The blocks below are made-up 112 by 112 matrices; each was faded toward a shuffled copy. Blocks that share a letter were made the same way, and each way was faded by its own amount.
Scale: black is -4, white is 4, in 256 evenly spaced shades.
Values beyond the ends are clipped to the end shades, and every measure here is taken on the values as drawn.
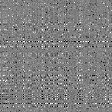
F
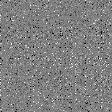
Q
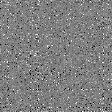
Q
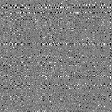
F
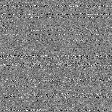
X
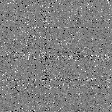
Q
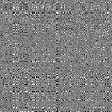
F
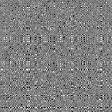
F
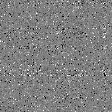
Q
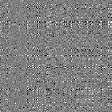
F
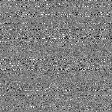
X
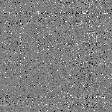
Q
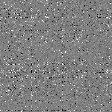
Q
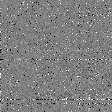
Q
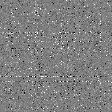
Q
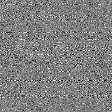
X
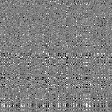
F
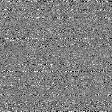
X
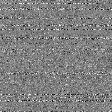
X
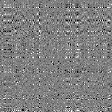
F
